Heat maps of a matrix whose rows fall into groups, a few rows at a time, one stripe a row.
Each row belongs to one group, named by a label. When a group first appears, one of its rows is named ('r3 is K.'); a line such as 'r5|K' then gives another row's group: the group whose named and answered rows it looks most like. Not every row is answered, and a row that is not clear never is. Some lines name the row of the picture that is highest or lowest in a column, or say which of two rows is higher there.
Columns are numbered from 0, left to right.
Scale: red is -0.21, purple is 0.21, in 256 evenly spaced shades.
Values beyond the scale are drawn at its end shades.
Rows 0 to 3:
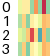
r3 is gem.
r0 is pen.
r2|pen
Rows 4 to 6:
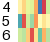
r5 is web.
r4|pen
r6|pen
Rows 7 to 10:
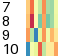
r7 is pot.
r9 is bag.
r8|pot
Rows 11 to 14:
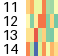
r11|pot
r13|pot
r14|bag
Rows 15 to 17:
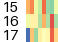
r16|pen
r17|gem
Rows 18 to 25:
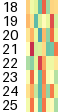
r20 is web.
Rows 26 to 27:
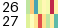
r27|pen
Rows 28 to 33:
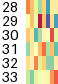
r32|pot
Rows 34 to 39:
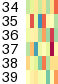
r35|web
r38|bag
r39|pot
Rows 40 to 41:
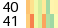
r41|pot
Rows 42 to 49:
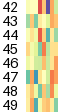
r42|pen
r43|gem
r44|pen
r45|bag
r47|gem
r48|web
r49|web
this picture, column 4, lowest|45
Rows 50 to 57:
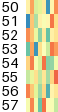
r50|pot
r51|gem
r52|pot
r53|gem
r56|pot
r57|web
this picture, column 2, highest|53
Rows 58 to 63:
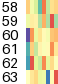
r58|bag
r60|gem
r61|gem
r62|web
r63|pot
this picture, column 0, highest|60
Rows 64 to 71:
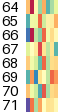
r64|pot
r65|gem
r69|gem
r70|bag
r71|gem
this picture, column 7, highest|67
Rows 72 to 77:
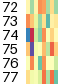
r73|pot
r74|web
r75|bag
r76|web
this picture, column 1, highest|75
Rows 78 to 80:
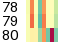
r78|web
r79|web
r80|pen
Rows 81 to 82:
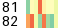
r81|gem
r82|pot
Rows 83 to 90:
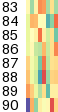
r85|pen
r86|bag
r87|bag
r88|bag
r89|pot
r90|gem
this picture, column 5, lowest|90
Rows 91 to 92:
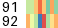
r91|pen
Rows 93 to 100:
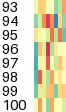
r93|pot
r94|pen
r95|pen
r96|gem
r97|gem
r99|gem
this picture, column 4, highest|96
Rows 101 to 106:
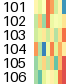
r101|pen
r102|gem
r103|bag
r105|bag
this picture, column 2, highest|104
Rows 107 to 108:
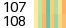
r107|bag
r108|bag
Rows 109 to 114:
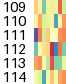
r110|pot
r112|pen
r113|pot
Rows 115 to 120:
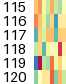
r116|pot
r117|gem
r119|web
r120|pen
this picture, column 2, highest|118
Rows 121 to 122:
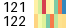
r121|pen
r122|bag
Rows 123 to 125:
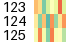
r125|web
